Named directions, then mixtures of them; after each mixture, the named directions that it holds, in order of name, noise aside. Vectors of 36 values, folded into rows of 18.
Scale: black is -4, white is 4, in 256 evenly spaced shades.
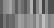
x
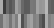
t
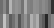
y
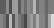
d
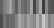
x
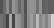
d, x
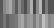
x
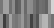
t, y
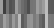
t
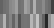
d, y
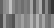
x, y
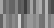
t, x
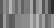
x, y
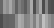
x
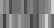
y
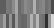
d, y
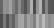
x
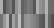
d, t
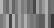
d, t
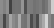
y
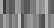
t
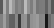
t, y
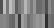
t, y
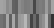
d, y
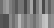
x, y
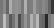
y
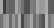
t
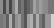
d, t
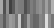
t, y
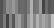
d, x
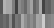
t, x
